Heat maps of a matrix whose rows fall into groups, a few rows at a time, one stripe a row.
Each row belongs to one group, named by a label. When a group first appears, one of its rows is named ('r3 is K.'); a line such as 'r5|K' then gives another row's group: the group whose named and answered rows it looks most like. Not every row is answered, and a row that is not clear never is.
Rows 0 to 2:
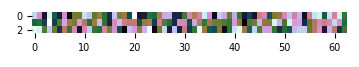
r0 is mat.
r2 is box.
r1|mat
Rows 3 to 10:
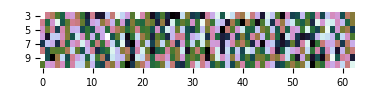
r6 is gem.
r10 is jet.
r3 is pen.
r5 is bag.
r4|gem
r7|jet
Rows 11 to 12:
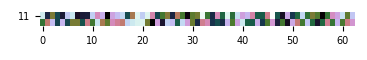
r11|pen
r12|bag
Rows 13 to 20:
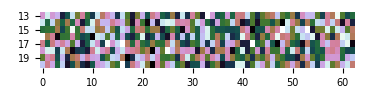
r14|gem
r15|mat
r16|box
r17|gem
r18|bag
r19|jet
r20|bag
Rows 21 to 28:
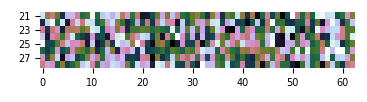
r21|gem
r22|jet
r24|pen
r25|pen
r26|mat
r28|jet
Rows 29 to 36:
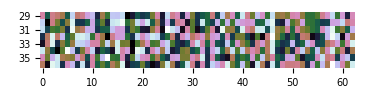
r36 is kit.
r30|pen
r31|kit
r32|jet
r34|pen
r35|gem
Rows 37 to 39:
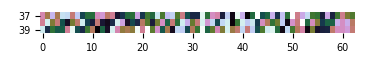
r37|bag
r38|box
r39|pen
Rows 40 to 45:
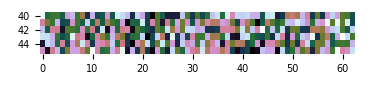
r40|pen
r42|kit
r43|box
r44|jet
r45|mat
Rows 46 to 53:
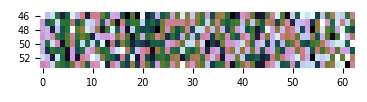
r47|mat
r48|mat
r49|box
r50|kit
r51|pen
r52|mat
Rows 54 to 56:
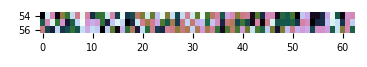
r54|jet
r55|jet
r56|mat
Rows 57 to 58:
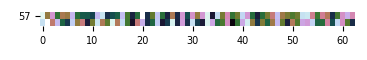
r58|box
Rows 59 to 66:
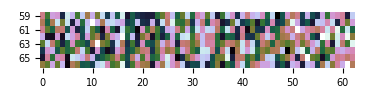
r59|kit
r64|box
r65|jet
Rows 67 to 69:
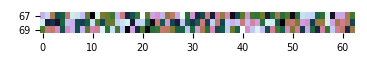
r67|box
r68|pen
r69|kit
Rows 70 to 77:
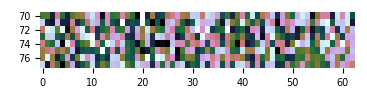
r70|mat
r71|mat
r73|jet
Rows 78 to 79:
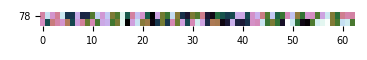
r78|bag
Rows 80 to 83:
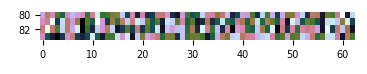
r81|bag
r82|bag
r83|pen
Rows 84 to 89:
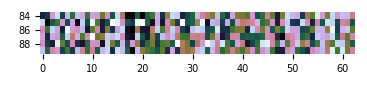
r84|gem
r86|gem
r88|mat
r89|gem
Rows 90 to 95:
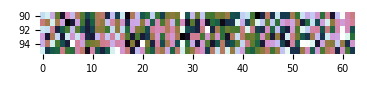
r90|box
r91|bag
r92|box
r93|gem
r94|box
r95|pen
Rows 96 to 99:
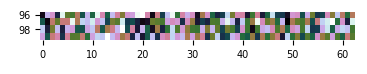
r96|bag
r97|kit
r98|mat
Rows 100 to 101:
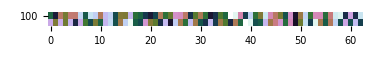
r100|kit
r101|bag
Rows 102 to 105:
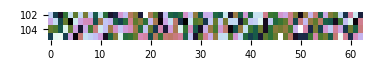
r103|box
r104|gem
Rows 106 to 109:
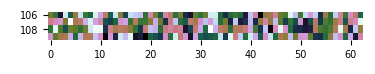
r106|mat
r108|jet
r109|kit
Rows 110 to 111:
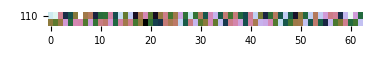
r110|box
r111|kit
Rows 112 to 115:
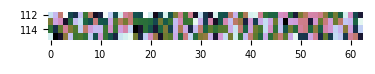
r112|box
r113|kit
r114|kit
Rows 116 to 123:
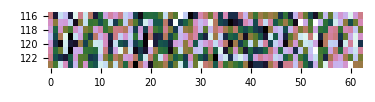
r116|gem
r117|bag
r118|mat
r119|mat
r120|mat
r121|mat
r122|pen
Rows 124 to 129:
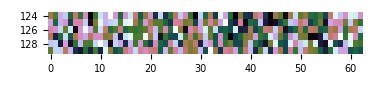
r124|gem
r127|gem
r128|mat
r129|bag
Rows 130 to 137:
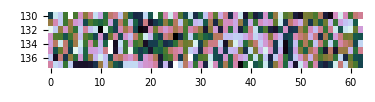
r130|jet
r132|box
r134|kit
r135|kit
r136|pen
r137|bag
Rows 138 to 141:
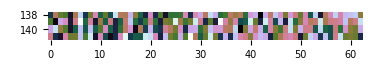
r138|mat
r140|box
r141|pen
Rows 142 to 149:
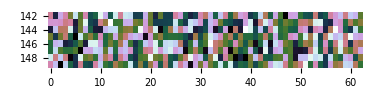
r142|gem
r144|bag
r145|mat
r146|jet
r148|box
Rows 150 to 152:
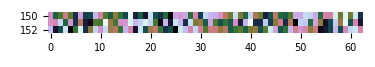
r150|mat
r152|mat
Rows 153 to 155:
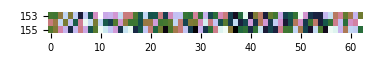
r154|jet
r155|gem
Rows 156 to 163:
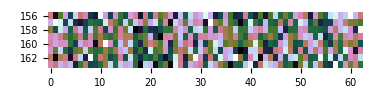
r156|gem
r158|kit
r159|box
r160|box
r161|box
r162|kit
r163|bag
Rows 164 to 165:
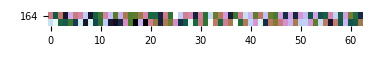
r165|box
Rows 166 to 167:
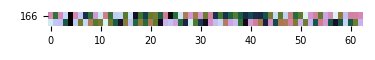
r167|box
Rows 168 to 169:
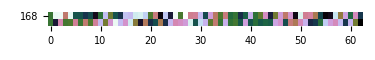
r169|gem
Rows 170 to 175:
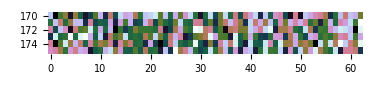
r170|pen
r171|kit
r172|kit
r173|jet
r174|kit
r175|bag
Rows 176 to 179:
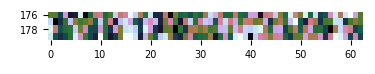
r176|mat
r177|pen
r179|pen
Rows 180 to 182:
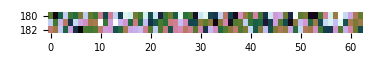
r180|gem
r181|gem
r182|bag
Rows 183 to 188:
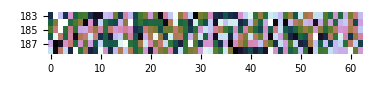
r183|bag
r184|kit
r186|jet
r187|pen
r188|gem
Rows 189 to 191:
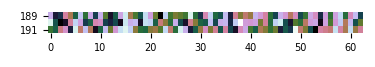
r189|pen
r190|pen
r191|gem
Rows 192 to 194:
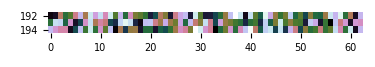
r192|kit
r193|jet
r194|kit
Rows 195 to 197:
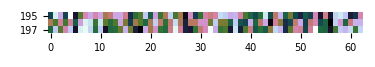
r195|jet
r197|jet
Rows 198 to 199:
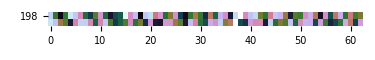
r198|pen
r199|box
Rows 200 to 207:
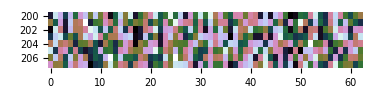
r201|bag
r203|jet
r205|pen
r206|bag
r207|bag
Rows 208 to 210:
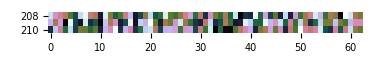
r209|bag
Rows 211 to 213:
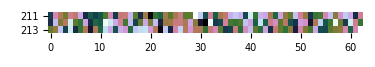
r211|kit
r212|bag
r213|bag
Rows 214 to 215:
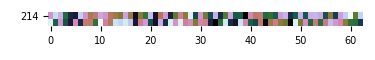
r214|box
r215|gem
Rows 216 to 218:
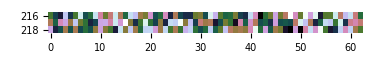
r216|mat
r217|gem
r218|pen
